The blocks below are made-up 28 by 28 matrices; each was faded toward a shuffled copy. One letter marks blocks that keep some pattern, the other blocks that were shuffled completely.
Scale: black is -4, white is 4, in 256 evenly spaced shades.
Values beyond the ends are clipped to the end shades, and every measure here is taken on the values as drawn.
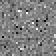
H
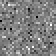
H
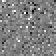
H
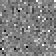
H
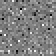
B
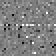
B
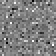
H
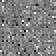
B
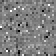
H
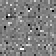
B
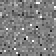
H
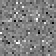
B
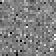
H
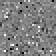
H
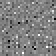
B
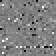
B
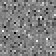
B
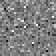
B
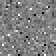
H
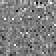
B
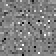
B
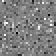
B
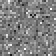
B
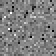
H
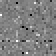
B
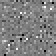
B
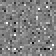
B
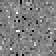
H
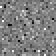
B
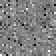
B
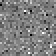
H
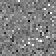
H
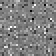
B
